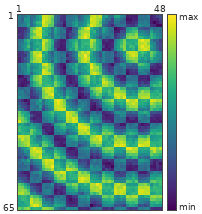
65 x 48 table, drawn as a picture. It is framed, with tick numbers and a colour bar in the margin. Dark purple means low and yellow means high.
Average level on the scale: 50%. Rings: centred on the top right. Slope: none. Ninth with the lowest average: top right.
